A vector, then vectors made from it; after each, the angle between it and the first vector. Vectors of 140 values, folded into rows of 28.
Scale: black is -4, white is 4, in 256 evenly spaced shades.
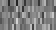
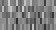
nearly opposite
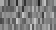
nearly parallel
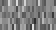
nearly opposite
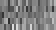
partly aligned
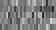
orthogonal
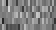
orthogonal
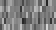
orthogonal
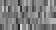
partly opposed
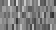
nearly opposite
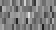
partly opposed
